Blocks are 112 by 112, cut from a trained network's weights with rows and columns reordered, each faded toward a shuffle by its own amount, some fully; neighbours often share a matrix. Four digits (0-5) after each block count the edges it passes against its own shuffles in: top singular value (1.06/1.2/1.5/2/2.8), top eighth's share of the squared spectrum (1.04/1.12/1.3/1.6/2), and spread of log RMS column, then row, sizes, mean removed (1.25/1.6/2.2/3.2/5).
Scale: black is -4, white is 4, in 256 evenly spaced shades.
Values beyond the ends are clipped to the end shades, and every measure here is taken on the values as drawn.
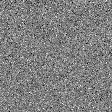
0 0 0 0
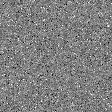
0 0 0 0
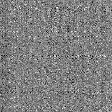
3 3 1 3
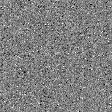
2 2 0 1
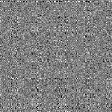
4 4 3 3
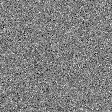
0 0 0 0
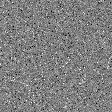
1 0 0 0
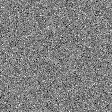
0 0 0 0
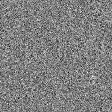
3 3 0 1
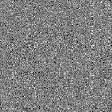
3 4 2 2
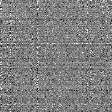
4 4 3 2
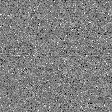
1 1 0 0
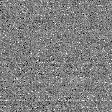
2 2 1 1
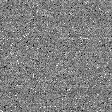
2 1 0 0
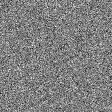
1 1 0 0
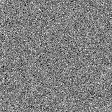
0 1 0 0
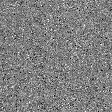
1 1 0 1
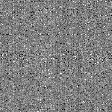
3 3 1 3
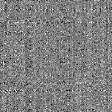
3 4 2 3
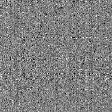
3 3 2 3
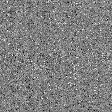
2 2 0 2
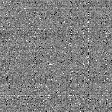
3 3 2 1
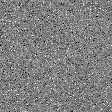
1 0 0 0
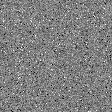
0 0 0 0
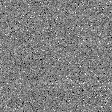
1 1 0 0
